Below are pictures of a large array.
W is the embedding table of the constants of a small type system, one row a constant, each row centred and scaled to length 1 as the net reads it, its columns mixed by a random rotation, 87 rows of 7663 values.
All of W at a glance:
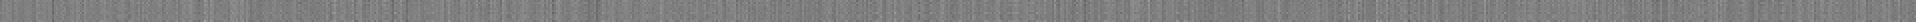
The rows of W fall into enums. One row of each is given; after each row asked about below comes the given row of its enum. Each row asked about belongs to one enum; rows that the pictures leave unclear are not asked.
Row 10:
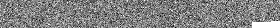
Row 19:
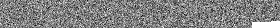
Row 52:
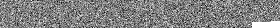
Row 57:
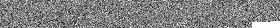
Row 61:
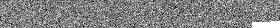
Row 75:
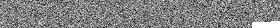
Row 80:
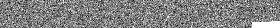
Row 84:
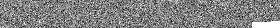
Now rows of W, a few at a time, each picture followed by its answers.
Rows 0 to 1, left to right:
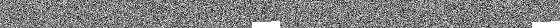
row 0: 19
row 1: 52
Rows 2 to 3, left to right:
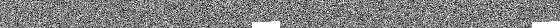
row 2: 52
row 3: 80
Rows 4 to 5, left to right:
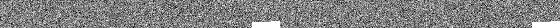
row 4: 61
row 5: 52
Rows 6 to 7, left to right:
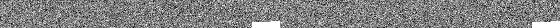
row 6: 61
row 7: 75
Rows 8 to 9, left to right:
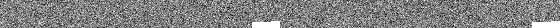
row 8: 75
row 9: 10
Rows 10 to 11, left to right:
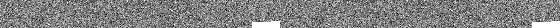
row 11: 10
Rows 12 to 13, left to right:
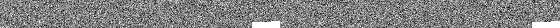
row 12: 84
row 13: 75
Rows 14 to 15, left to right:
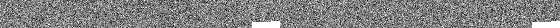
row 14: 10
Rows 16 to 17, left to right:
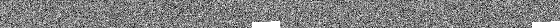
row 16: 61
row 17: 52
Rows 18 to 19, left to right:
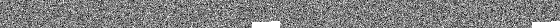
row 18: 80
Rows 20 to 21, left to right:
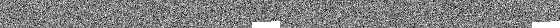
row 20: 19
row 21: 61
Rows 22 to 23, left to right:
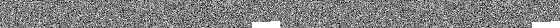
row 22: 52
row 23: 52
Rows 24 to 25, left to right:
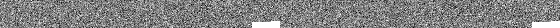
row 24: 52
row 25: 61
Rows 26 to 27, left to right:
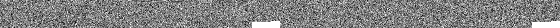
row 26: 57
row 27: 19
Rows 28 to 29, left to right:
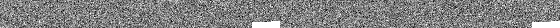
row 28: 84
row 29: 61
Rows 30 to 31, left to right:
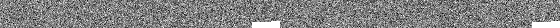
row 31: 10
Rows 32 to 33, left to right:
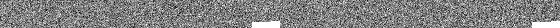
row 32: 61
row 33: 19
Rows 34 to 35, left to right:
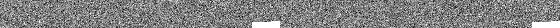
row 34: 84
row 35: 61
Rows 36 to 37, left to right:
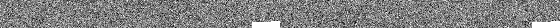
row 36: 10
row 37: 57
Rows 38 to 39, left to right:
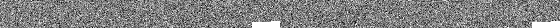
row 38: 52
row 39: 57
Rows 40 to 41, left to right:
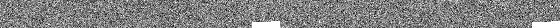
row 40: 10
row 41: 84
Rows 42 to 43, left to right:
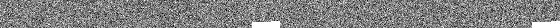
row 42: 10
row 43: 19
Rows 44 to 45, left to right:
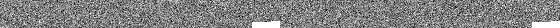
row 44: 84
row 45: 61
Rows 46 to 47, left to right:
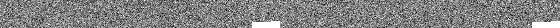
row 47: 75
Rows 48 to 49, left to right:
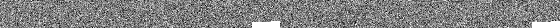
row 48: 52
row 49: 57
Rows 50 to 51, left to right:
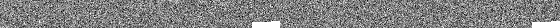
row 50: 84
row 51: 19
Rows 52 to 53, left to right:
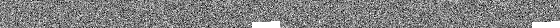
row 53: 84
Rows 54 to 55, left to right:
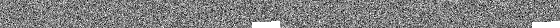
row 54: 19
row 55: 84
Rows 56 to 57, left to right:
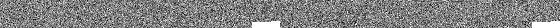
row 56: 19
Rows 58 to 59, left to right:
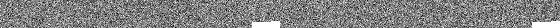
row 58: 10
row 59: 19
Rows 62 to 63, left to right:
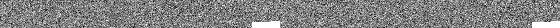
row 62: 61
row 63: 75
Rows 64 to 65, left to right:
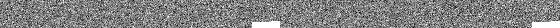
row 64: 80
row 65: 61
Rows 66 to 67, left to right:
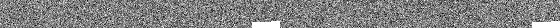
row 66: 19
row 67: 10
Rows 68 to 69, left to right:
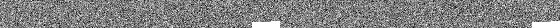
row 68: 52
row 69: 61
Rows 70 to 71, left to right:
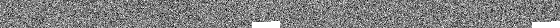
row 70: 10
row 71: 19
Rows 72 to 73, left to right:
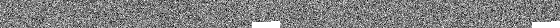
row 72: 10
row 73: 19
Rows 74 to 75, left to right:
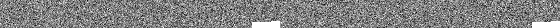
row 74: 19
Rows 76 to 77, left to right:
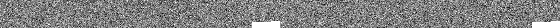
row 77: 75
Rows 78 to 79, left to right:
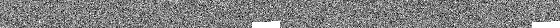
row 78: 84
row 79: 10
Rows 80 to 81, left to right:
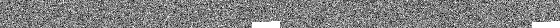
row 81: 10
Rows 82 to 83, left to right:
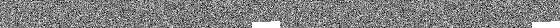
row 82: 52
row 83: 52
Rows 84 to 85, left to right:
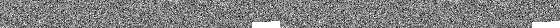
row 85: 84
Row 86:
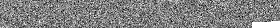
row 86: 84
